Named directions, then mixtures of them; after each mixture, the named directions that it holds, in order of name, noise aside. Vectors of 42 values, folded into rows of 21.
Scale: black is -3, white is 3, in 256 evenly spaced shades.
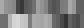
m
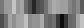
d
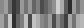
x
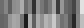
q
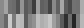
m, q, x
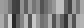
x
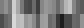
d, m, x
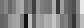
q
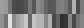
m, x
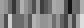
q, x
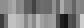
d, m, q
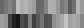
m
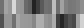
d, q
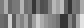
d, q, x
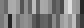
q, x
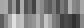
m, q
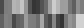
d, m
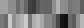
d, m, x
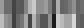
d, q, x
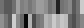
d, q, x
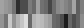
m, x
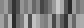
x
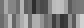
d, x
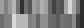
m, q, x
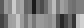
d, q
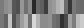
d, x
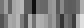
d, q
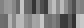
d, q, x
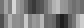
d
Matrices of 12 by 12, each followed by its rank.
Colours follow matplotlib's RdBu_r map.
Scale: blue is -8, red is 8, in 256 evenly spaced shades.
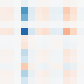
one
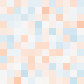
full rank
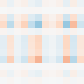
one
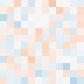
full rank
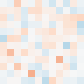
full rank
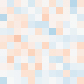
full rank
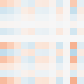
one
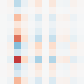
one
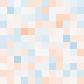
full rank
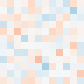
full rank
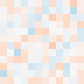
full rank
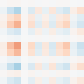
one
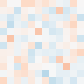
full rank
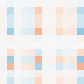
one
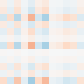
one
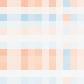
one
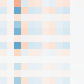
one
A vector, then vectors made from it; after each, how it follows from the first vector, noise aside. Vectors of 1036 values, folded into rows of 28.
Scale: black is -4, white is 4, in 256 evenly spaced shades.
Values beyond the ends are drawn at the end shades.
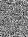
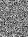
reversed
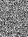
reversed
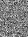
reversed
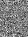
reversed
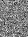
reversed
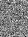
copied
